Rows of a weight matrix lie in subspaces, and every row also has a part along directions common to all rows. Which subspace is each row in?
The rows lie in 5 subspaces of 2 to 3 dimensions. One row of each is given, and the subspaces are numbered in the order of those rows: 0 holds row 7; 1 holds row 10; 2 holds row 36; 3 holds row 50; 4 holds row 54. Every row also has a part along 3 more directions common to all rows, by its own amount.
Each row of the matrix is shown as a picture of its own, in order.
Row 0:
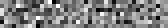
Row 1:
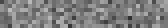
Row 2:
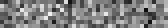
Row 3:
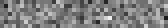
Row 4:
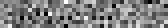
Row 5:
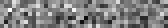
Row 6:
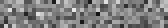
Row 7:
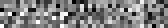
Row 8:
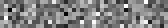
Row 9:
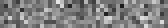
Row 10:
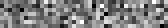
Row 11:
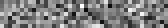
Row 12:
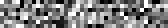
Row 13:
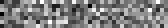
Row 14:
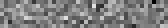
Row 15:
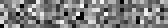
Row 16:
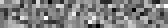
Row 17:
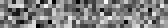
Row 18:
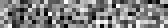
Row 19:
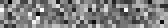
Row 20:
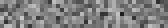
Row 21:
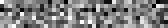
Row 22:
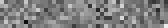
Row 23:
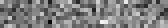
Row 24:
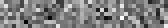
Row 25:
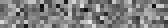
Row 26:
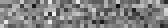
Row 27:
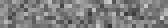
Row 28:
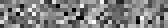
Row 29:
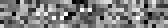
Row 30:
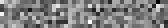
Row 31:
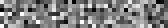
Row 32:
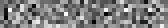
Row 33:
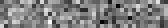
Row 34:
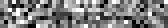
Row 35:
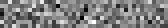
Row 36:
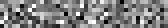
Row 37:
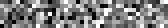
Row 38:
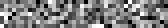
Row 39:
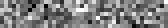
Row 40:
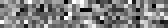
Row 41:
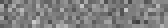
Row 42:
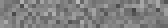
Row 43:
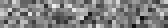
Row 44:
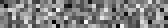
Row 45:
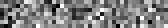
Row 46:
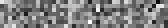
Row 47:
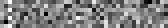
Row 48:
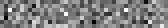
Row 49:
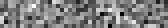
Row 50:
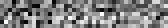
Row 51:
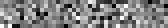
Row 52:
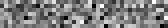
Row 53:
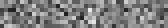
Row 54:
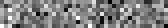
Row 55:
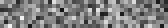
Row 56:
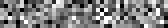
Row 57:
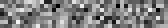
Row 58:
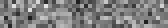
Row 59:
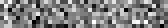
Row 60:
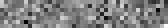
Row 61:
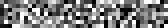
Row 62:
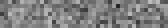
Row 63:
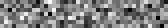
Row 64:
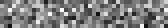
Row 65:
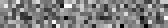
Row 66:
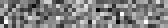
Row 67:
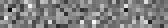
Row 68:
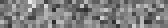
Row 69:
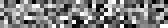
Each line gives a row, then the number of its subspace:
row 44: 1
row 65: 1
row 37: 4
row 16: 0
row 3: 1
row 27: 4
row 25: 0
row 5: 3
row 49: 3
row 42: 4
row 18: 4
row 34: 3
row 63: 4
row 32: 2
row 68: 3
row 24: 1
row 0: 3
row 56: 1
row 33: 4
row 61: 4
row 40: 0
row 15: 2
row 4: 4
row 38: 0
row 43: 3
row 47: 4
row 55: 3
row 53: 2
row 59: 2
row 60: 1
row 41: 2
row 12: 0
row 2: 0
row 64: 0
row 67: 2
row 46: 0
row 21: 0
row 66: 3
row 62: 4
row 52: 1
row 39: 3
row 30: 0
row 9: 1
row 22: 1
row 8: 2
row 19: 2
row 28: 2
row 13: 0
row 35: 2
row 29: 0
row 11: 0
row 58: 3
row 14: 1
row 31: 0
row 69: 1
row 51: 4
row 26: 4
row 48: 2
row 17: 3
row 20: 3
